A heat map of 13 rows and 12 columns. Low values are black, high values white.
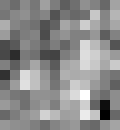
Mirror symmetry: none. Odd rows or columns: none. Odd patch: rougher, in the bottom right. Roughest part: bottom right.
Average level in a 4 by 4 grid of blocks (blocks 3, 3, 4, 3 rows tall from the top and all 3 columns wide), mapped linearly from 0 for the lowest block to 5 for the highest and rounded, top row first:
2 1 2 3 | 0 0 3 3 | 2 2 5 2 | 2 3 4 0
